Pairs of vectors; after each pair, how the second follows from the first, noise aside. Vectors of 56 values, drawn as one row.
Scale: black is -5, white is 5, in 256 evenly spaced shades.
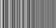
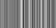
wrapped around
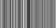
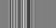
partly zeroed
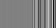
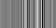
wrapped around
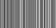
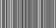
wrapped around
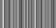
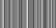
wrapped around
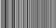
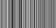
wrapped around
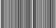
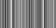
wrapped around
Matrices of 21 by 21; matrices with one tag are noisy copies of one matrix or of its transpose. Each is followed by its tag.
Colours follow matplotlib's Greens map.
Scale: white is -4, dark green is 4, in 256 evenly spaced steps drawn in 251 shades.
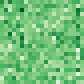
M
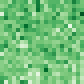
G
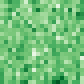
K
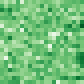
K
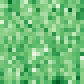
K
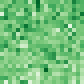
G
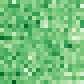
G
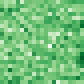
K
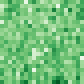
K
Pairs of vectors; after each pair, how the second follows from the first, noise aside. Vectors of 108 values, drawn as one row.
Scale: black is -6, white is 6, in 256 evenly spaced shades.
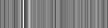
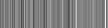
shuffled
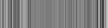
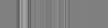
partly zeroed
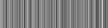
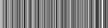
scaled up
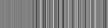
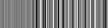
scaled up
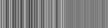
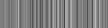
shuffled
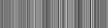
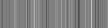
partly zeroed
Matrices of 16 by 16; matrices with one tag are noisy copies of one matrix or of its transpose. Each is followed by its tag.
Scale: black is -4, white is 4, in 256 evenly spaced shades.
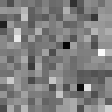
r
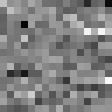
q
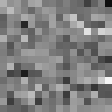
q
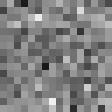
r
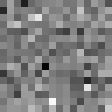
r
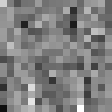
q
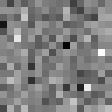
r
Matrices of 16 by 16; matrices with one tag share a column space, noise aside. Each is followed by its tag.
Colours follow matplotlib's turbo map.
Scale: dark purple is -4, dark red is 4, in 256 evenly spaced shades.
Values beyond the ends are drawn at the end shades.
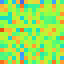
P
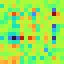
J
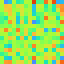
P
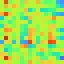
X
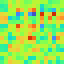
J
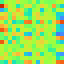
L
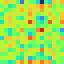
P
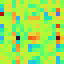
J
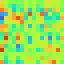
J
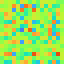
L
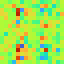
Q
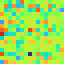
L
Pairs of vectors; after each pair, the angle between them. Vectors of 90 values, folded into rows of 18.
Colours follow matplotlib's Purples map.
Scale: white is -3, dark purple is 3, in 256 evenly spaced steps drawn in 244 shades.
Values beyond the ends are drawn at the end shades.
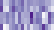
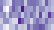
partly aligned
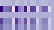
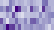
partly aligned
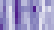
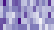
partly aligned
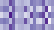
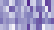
partly opposed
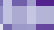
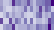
partly aligned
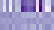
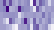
orthogonal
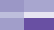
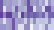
partly opposed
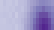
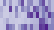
partly aligned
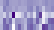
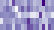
partly aligned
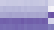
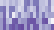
partly aligned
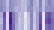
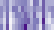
nearly opposite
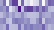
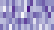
orthogonal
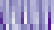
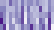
nearly parallel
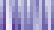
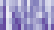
nearly parallel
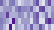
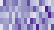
partly opposed
